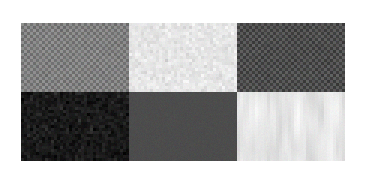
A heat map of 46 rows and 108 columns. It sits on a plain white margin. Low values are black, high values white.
The table splits into 2 rows of 3 panels. Panel 1,1: middling, checkered. Panel 1,2: very high, fine-grained, faint in contrast. Panel 1,3: low, checkered. Panel 2,1: very low, fine-grained, faint in contrast. Panel 2,2: low, flat. Panel 2,3: very high, streaked downward, faint in contrast.
